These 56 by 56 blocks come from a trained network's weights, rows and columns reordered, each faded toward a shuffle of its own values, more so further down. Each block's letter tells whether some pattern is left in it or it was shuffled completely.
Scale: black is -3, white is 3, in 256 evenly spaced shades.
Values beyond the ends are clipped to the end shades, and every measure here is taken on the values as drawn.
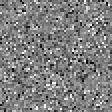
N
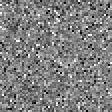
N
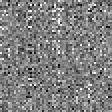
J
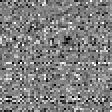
J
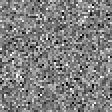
N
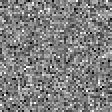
N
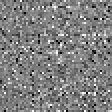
J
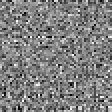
J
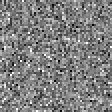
N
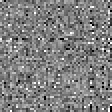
J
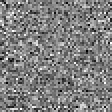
J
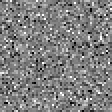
N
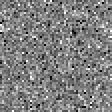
N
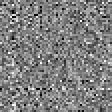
J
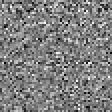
J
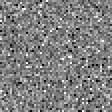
N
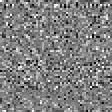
J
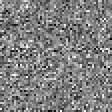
J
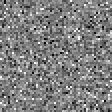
N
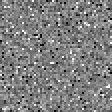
N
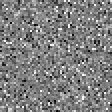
N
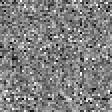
J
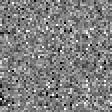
J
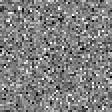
N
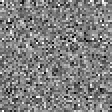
J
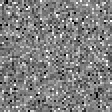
N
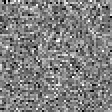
J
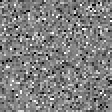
N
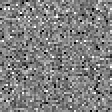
J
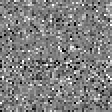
J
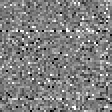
J
